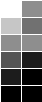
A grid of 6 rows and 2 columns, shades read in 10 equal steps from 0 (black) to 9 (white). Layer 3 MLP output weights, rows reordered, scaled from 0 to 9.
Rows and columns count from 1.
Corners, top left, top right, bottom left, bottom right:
9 5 0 0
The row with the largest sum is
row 1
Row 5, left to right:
1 0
